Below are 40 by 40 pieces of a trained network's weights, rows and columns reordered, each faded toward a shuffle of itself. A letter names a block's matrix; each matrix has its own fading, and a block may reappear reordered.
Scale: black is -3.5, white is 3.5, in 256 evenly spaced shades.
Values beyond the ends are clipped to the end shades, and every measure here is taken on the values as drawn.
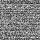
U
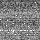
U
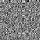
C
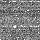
U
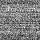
U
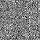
C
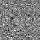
C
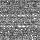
U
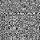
C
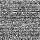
U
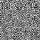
C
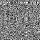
C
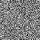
C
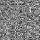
C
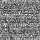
U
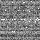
U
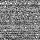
U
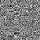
C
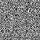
C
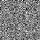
C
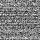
U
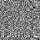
C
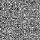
C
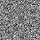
C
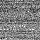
U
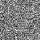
C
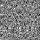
C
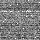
U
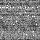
U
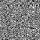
C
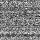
U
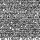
U
